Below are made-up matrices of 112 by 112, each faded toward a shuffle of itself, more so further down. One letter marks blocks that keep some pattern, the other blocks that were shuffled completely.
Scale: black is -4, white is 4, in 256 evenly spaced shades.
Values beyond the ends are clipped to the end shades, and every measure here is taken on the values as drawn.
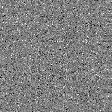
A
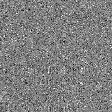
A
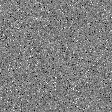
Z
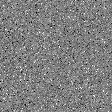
Z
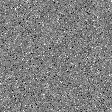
Z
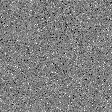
Z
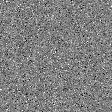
Z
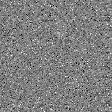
A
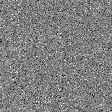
Z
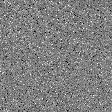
Z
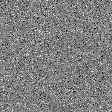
Z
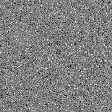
A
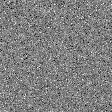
Z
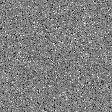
Z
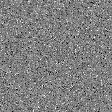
A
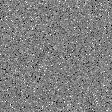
Z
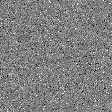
A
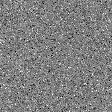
Z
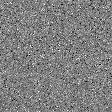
Z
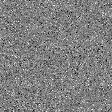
A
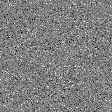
Z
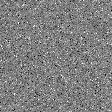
A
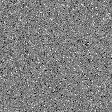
Z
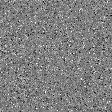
A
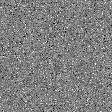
A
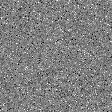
A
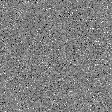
A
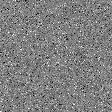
Z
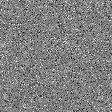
A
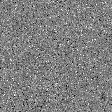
A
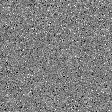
A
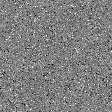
A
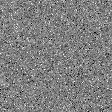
A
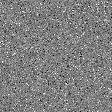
A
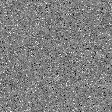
A
